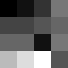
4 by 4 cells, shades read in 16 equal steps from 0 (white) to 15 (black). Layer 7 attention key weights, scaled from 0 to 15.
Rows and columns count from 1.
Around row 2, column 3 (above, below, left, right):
12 14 11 9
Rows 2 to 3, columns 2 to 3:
11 10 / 9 14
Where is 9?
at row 2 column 4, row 3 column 1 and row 3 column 2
